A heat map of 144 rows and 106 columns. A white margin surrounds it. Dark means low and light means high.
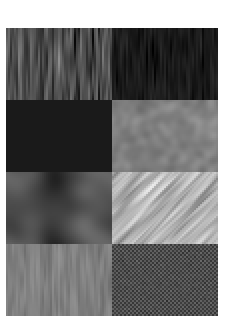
The table splits into 4 rows of 2 panels. Panel 1,1: low, streaked downward. Panel 1,2: very low, streaked downward, faint in contrast. Panel 2,1: very low, flat. Panel 2,2: middling, blotchy, faint in contrast. Panel 3,1: low, smooth. Panel 3,2: high, slanting up to the right. Panel 4,1: middling, streaked downward, faint in contrast. Panel 4,2: low, checkered.
